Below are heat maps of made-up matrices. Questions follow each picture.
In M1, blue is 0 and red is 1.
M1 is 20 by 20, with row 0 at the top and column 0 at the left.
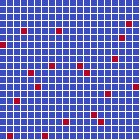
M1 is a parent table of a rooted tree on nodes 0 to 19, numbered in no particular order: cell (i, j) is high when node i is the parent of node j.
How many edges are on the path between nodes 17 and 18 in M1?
6
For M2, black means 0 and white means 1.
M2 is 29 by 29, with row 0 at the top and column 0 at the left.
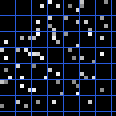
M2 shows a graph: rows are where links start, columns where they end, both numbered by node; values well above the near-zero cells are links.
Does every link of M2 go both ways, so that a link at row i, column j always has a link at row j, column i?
yes
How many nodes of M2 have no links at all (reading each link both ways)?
4
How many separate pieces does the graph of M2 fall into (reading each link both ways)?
5
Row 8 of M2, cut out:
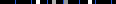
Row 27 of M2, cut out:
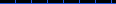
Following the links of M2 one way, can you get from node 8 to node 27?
no
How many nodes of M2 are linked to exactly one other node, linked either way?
3
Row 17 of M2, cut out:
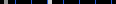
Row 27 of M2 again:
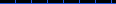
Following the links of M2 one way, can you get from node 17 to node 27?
no
